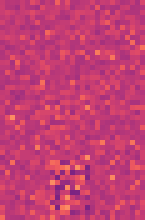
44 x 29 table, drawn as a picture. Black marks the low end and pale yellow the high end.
Odd patch: rougher, in the bottom middle. Slope: none. Odd rows or columns: none. Grain: fine. Stripes: none. Roughest part: bottom middle.
